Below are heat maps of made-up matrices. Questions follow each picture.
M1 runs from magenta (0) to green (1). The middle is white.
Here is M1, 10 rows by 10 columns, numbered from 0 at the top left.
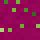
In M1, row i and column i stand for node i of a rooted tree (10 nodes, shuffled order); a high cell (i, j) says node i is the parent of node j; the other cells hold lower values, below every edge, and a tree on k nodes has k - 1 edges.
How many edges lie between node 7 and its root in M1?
0
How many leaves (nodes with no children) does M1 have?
5
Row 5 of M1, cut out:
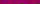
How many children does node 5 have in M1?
0
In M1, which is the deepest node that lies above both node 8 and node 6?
2
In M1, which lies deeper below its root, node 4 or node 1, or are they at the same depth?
the same depth
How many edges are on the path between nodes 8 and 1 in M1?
5
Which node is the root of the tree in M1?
7
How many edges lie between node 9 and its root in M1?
3
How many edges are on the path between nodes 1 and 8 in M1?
5
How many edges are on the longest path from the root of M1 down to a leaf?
3
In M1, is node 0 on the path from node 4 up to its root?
yes
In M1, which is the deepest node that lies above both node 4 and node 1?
0
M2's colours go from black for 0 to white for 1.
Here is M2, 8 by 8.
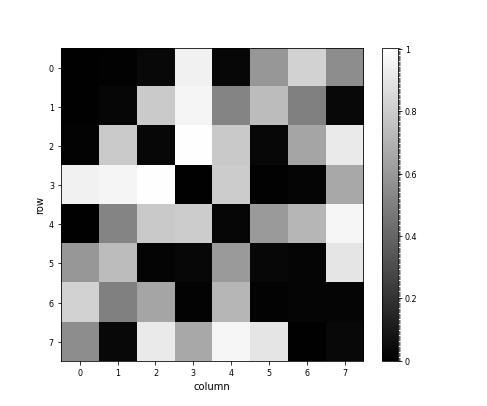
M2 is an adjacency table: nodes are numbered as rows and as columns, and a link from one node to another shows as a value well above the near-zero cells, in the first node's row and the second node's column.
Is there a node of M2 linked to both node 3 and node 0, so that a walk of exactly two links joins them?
yes
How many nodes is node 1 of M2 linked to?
5
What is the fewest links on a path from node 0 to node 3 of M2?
1
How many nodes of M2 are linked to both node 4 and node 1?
4
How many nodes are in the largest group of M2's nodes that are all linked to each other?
4
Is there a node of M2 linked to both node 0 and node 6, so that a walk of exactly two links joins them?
no
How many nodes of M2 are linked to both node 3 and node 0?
1
